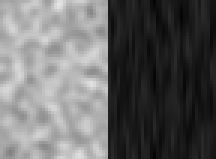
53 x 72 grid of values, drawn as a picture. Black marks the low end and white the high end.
It is made of 1 by 2 panels. Panel 1,1: high, blotchy. Panel 1,2: very low, streaked downward, faint in contrast.
